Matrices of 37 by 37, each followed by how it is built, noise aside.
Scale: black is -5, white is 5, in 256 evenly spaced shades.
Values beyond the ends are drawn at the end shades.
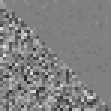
lower triangular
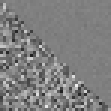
lower triangular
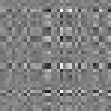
low rank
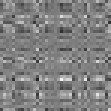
low rank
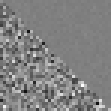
lower triangular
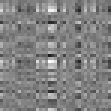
low rank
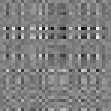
low rank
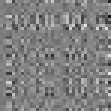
low rank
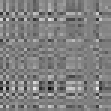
low rank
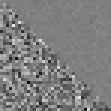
lower triangular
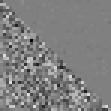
lower triangular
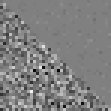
lower triangular
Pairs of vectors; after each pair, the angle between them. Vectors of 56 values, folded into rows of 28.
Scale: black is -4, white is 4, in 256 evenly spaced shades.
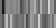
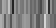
partly opposed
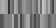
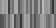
nearly parallel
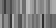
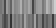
partly aligned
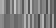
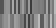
nearly opposite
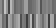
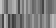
orthogonal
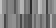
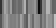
partly opposed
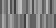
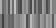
nearly opposite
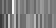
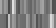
partly aligned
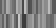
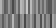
orthogonal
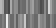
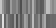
partly aligned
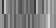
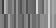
nearly parallel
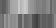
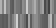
orthogonal
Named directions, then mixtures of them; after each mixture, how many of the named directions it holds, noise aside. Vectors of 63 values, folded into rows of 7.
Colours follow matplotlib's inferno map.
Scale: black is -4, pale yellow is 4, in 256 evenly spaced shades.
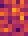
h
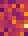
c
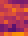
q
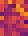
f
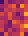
one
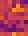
two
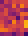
three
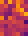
one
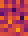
one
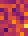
two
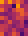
two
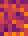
two
